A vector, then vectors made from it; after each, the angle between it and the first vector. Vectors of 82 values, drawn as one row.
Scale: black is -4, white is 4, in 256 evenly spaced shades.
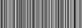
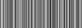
nearly opposite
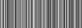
nearly opposite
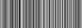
orthogonal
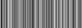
partly aligned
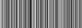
orthogonal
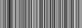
partly opposed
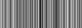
orthogonal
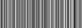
nearly parallel
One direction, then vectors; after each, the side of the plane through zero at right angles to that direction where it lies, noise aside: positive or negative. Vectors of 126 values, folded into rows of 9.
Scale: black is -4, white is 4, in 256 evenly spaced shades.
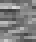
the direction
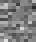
positive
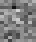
negative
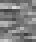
positive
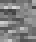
positive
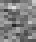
positive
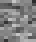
negative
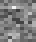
positive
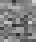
positive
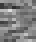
negative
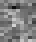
negative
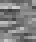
positive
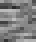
negative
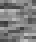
negative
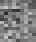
positive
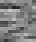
negative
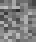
positive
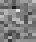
negative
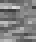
positive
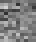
positive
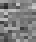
negative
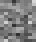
positive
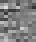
positive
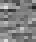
positive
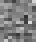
positive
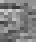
negative
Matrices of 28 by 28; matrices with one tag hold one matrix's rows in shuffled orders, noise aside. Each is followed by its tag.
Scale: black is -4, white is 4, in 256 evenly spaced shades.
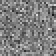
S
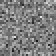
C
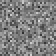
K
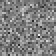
K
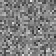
K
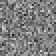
C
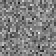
K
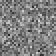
K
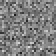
C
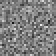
C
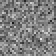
C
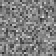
C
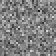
K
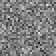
K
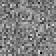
K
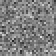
C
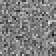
S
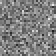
S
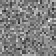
S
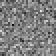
C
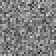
K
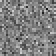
S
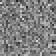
S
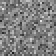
C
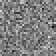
S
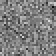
S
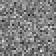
C
